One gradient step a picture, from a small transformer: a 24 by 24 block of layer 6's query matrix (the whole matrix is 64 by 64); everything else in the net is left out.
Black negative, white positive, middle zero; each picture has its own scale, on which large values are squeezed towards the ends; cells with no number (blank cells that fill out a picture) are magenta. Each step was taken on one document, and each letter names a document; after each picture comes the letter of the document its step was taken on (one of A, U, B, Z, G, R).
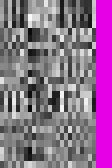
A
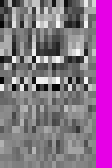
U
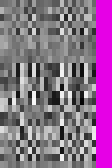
A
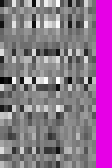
U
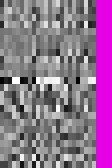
U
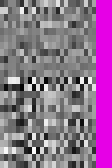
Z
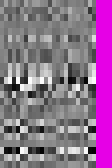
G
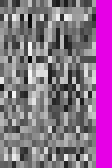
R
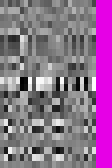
G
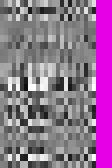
G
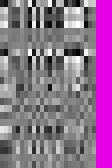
U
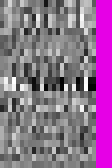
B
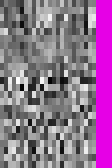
Z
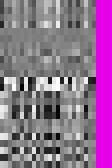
U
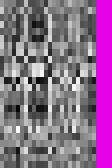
R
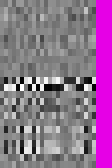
B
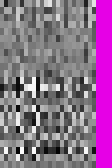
B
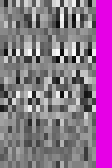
A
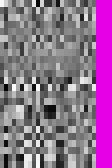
Z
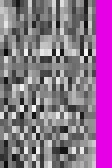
Z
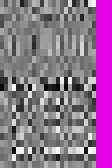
B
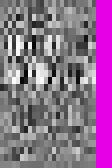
R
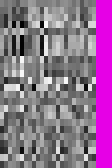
Z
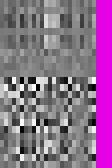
Z
